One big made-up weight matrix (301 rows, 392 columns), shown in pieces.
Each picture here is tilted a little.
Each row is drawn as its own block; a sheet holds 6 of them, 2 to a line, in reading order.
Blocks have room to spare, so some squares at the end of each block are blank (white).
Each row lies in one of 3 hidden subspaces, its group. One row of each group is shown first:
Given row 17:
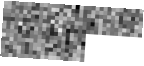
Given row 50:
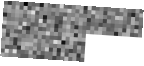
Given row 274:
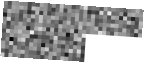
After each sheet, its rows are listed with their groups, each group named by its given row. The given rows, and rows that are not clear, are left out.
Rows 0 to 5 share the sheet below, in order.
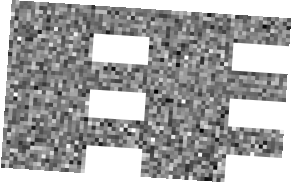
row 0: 274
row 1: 50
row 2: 274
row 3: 274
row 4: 274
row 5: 50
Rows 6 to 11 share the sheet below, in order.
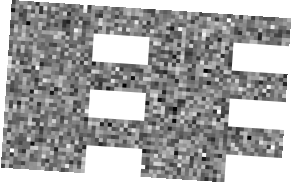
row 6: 17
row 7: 17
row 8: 17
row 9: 50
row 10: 274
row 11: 17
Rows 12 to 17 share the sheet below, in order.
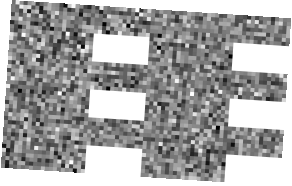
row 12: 50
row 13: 274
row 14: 17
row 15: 274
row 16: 50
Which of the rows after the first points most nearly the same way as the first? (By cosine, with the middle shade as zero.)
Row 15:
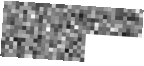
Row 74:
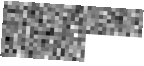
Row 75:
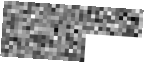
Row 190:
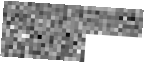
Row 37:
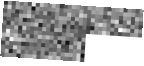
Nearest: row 75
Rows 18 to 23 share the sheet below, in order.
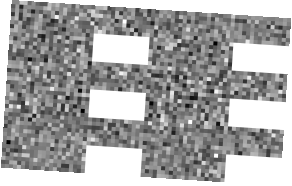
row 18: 17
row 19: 274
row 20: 50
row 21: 50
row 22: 17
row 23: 50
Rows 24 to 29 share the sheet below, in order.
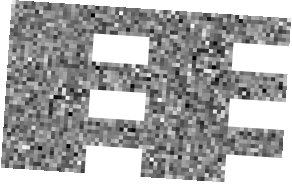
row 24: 17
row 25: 50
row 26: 50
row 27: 50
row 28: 274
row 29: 274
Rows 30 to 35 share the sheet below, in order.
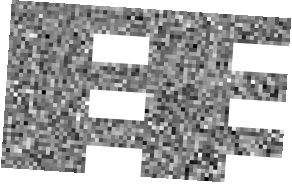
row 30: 274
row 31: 17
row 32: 274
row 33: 17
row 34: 17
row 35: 50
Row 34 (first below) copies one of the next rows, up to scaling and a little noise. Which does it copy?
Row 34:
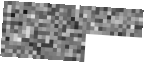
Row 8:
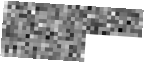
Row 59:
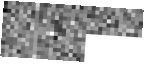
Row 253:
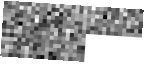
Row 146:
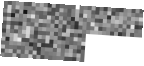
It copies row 146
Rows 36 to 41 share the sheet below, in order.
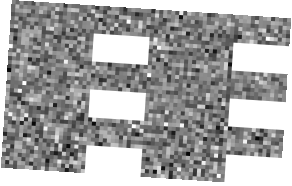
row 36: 17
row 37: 17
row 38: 50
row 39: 50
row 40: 50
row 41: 50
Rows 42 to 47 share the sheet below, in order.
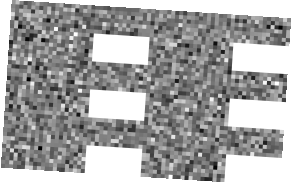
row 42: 274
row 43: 274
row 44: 50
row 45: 274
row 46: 274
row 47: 50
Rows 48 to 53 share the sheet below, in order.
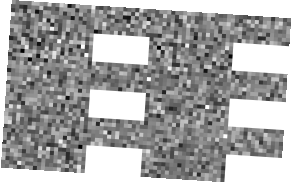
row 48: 50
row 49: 274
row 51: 50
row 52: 17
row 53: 17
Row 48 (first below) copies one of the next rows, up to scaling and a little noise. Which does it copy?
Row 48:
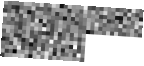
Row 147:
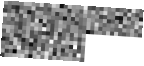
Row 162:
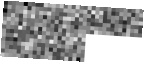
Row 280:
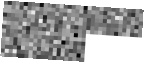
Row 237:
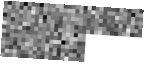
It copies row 147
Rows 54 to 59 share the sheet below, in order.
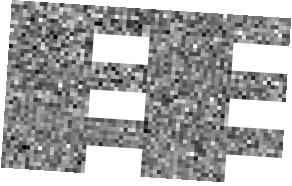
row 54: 17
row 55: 17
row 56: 274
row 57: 274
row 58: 274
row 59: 17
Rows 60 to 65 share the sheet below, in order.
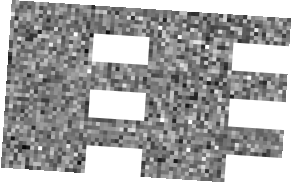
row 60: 274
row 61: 17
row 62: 17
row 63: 50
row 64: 274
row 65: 274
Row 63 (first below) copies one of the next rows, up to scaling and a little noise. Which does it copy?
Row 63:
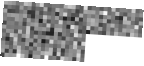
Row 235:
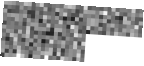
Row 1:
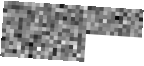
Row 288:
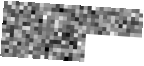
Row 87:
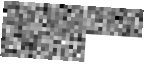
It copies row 235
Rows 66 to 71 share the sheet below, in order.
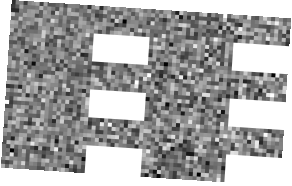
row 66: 17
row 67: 17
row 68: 17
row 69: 50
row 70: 274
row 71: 17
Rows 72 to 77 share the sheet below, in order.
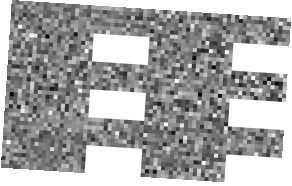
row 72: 274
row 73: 50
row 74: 50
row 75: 274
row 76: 17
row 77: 50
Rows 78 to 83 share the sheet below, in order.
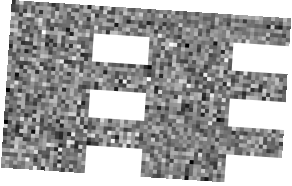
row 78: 17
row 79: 274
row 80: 50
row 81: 17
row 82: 17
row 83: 50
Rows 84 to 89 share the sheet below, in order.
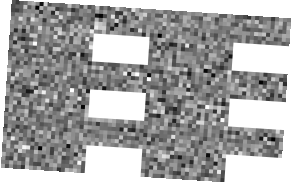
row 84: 17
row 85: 274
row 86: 274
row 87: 50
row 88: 274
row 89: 274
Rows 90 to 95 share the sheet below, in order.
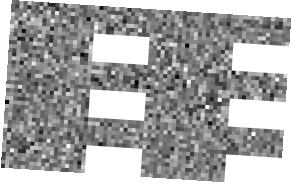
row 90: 17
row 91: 274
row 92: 17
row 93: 50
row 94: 274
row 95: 17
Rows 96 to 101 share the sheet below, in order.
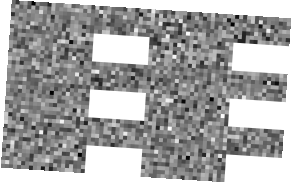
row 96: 50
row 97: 17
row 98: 17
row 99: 274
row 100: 50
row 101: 17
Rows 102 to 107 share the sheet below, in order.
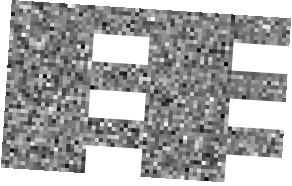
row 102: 50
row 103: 50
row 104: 50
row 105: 274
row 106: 274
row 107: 50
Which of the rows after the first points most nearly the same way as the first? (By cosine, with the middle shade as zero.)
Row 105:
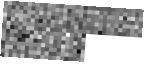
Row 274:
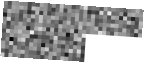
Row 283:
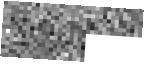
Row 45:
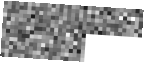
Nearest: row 45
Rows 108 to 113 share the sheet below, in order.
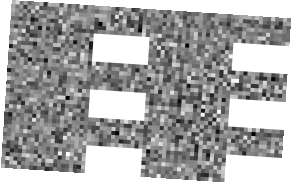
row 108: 17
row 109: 274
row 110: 50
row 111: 17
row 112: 17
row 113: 17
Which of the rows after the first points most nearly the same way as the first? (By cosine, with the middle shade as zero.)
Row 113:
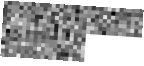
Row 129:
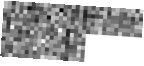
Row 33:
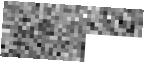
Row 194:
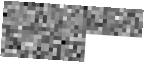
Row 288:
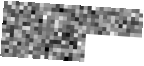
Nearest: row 129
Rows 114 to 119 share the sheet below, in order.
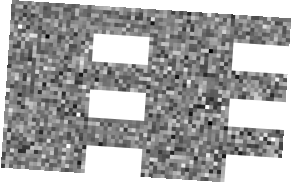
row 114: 274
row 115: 50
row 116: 50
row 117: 50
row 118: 274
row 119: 274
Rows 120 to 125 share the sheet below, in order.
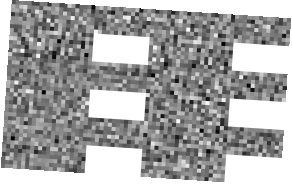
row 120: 50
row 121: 50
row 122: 274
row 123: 17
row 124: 274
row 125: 17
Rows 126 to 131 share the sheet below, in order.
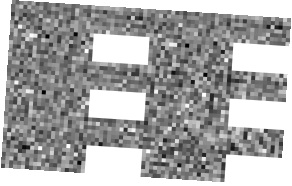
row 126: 274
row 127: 274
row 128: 274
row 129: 17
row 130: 274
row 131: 17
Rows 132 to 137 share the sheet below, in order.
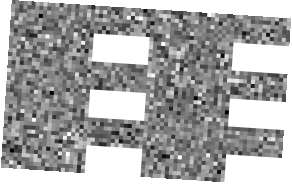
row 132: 274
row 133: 50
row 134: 17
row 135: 17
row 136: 17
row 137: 274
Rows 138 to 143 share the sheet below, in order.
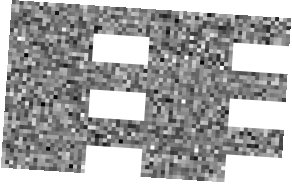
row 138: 17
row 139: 50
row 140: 50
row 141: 274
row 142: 17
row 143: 274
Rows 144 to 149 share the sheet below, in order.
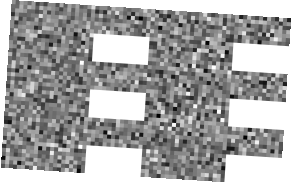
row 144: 274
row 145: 50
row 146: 17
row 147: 50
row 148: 17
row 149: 17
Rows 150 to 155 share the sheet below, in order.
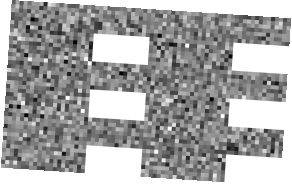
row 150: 17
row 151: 274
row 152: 50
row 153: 274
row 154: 50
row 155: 17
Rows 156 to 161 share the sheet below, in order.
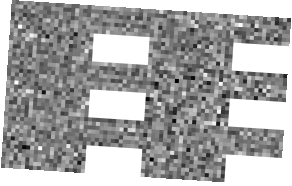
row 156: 274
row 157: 17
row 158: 274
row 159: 50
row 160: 274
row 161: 274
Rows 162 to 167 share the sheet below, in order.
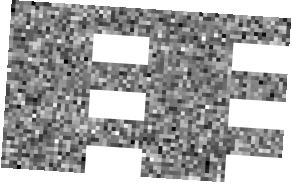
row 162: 50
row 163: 274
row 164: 50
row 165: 50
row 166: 17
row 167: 17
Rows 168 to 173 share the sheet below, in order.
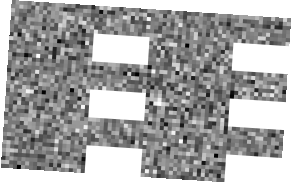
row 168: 50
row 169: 274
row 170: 274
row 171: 17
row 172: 17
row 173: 50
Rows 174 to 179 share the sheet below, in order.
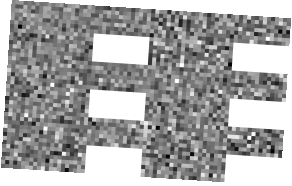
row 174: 274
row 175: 17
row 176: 274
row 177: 274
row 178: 50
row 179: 17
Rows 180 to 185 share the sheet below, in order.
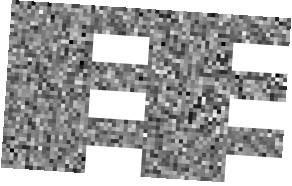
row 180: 50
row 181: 50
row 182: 50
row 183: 50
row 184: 274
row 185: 50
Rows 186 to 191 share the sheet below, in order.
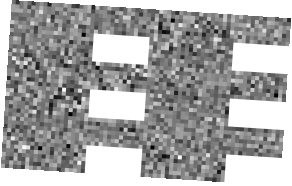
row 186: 50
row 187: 17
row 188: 50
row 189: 17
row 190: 274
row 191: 274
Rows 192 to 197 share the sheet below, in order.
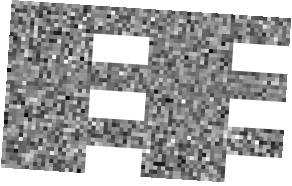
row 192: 50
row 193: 50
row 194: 50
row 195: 274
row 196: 50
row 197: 17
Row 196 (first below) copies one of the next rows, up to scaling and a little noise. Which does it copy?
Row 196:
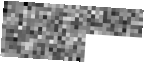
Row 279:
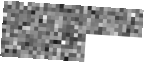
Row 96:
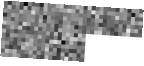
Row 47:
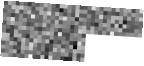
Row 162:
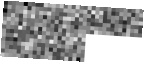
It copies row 162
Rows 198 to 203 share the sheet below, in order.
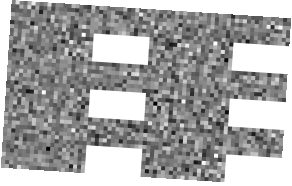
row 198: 50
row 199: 274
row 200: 274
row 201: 274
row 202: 17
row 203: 50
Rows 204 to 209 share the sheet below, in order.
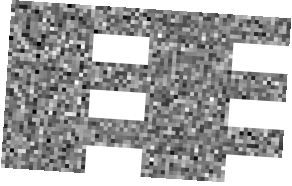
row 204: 50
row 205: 274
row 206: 50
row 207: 274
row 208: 274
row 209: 274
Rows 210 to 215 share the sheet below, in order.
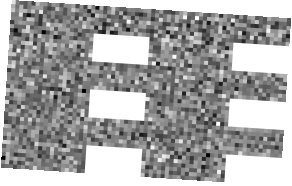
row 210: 17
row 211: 17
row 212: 17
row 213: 50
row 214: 17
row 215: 274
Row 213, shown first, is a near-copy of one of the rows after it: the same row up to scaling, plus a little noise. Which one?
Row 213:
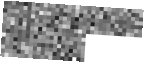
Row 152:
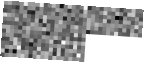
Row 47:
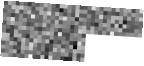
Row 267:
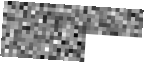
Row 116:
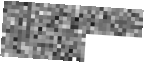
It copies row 116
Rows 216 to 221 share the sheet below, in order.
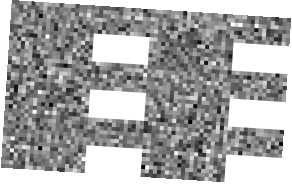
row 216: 274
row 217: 17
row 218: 50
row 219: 50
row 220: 274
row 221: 17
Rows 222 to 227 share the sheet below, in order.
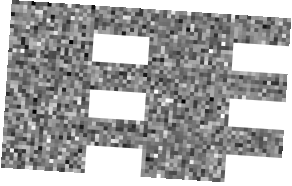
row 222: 50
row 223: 50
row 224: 50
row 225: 274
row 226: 274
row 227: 50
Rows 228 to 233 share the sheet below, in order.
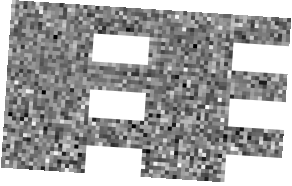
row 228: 17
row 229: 17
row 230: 274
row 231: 50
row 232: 50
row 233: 17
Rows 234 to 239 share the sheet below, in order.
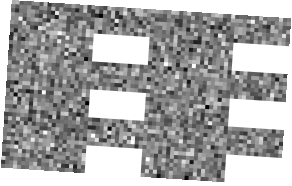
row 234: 17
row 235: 50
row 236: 274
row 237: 50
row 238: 17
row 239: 50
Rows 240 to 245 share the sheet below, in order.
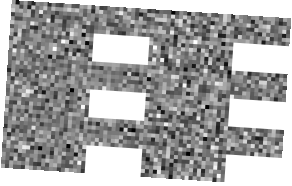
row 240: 50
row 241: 50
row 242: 274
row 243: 50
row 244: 274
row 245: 50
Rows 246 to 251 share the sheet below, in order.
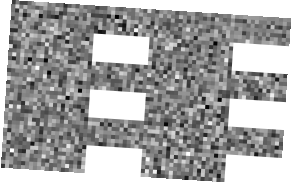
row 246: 17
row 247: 274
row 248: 50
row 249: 50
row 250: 274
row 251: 50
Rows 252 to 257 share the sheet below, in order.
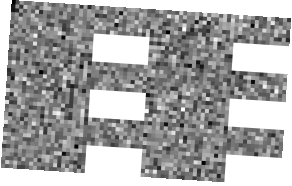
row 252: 17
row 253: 17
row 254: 17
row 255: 17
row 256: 50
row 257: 50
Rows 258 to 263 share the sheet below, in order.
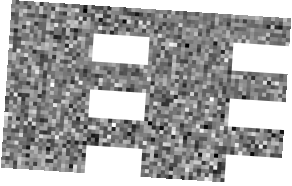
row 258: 17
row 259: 274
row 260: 274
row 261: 274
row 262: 17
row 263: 50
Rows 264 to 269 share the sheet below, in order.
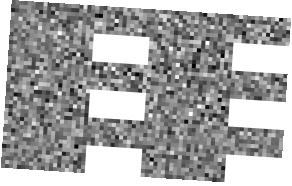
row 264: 17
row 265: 50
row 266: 274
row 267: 50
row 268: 50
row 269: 274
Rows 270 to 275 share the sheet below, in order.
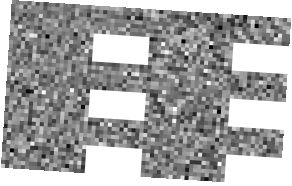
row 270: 274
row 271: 17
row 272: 274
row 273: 50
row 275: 50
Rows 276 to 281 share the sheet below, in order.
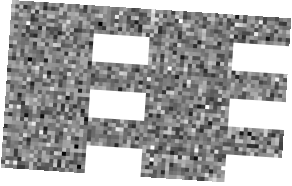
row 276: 17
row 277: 17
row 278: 50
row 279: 50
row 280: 50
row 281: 274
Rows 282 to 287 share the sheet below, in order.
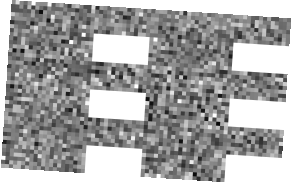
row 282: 50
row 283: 17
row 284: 17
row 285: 50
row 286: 17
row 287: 50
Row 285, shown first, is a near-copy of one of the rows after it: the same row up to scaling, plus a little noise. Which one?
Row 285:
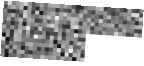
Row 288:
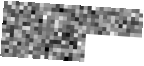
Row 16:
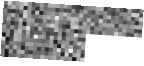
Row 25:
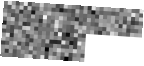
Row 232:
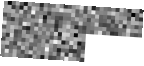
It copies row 16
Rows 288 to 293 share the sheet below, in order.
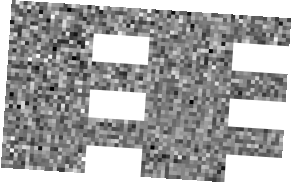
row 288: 50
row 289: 50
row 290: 50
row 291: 17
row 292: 274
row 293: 274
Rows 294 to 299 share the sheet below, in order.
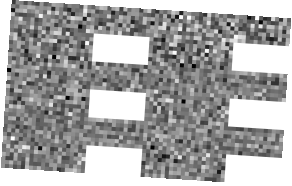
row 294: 50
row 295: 17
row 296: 50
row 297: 274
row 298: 274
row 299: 274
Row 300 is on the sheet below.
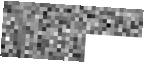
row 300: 17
